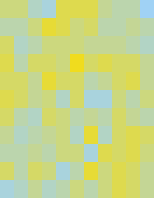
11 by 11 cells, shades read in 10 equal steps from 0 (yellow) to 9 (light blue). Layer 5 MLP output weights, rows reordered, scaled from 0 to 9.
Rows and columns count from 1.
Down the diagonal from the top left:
4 6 6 3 3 3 5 7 3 3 5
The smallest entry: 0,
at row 4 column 6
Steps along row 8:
up down down down up down up down down up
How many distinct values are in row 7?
5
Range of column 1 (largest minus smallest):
6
